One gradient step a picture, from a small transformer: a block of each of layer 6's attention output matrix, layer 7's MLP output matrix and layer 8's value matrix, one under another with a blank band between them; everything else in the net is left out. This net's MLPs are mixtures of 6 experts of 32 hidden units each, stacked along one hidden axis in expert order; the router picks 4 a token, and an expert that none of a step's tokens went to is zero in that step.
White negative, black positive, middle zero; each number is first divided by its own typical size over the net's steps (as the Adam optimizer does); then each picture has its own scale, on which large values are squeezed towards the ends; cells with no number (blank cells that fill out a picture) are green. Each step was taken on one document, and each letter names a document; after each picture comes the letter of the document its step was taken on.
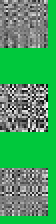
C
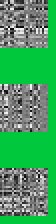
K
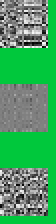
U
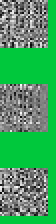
K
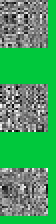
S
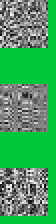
U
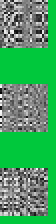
K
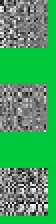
U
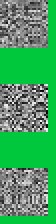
C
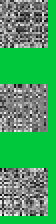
K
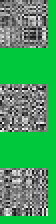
C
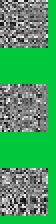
U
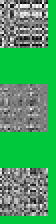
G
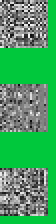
K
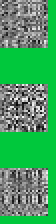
C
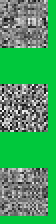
C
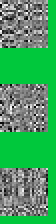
S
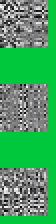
K
